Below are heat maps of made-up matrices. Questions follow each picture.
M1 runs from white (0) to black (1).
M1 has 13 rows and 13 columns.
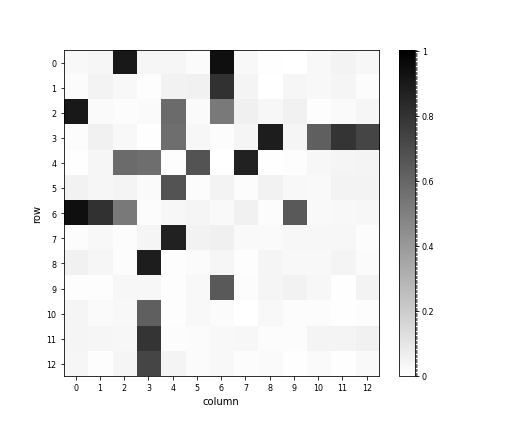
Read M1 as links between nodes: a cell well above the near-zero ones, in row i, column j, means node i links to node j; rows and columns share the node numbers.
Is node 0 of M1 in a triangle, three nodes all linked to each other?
yes
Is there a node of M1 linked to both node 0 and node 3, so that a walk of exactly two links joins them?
no
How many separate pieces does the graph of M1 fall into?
1
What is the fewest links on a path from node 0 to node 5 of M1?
3
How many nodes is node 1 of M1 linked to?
1
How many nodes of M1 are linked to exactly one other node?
8
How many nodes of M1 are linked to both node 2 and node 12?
0
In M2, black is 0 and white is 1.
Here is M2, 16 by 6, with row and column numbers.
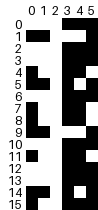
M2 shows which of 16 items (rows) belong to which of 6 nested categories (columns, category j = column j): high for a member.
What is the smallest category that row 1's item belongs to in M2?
3
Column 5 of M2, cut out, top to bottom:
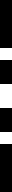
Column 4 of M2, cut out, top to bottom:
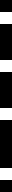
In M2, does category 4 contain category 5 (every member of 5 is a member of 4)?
no
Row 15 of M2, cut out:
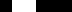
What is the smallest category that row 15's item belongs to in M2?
1
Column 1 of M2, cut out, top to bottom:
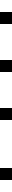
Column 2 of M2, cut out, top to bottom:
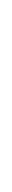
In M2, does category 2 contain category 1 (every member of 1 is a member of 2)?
yes
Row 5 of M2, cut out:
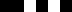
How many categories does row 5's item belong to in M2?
2
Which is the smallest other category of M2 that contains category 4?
2
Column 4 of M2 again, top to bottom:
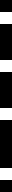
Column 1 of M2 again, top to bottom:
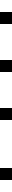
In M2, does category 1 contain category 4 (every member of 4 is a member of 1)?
no
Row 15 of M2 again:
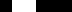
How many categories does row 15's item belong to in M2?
2
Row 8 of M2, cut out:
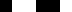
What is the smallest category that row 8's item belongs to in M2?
5
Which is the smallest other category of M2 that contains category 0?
1
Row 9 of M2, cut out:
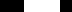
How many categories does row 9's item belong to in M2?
3
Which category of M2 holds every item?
2
